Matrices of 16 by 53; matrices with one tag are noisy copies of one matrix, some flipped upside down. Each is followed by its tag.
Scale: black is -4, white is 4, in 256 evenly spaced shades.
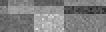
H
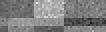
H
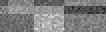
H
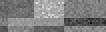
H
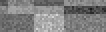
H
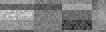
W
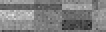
W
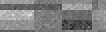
W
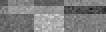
H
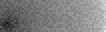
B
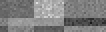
H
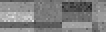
W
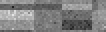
W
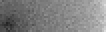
B
